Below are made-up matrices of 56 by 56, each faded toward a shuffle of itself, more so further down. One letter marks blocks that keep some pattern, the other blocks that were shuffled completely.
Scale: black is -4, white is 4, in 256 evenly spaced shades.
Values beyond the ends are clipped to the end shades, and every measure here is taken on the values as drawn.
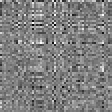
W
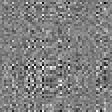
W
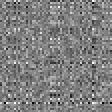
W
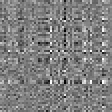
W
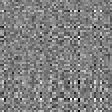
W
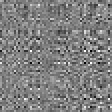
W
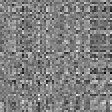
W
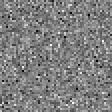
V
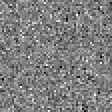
V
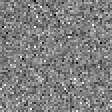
V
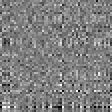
W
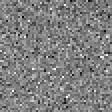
V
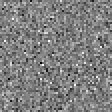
V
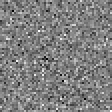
V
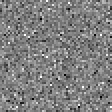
V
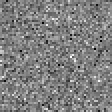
V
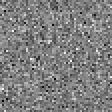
V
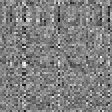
W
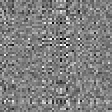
W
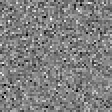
V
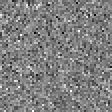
V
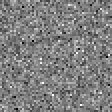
V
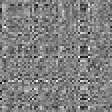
W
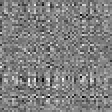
W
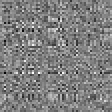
W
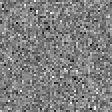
V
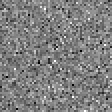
V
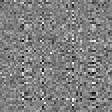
W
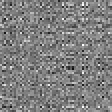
W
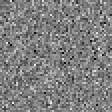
V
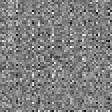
W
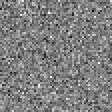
V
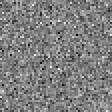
V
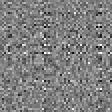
W
